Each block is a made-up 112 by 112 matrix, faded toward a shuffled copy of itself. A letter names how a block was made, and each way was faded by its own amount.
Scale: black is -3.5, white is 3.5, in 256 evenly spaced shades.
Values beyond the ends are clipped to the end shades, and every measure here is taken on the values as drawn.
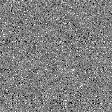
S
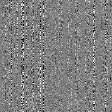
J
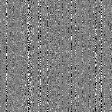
J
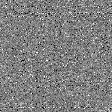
S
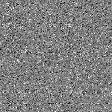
S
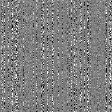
J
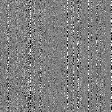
J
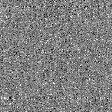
S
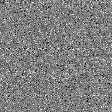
S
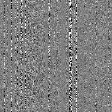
J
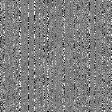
J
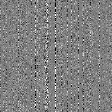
J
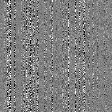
J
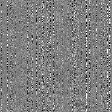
J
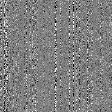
J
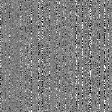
J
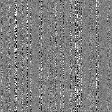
J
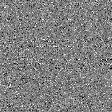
S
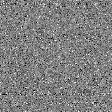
S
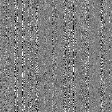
J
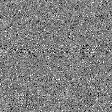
S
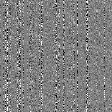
J
